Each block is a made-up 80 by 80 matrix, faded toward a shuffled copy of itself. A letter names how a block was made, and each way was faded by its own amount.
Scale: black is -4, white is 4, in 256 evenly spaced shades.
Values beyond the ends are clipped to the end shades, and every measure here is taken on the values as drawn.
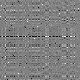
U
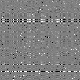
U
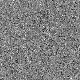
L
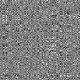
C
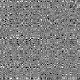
C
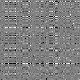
U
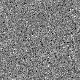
L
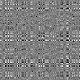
U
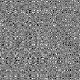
C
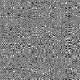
C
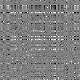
U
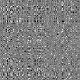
C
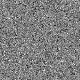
L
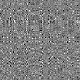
C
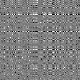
U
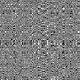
C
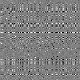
U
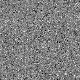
L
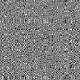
C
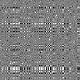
U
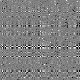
U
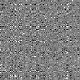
C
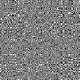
C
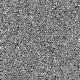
L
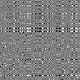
U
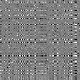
U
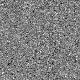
L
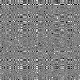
U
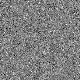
L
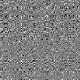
C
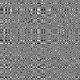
U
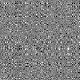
C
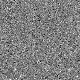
L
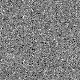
L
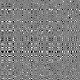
U
